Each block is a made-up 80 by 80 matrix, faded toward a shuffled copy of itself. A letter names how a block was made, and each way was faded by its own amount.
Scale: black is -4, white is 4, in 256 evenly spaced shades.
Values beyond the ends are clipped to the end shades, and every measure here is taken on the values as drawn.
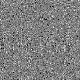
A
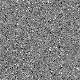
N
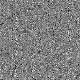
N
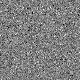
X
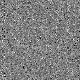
N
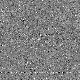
X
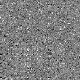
A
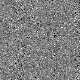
N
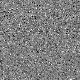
X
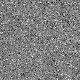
X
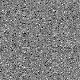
A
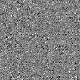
A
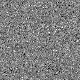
X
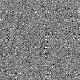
A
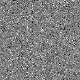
N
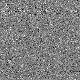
X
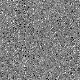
N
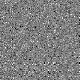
A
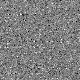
X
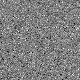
X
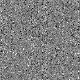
N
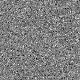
X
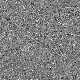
X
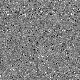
X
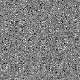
A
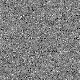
X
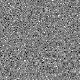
A
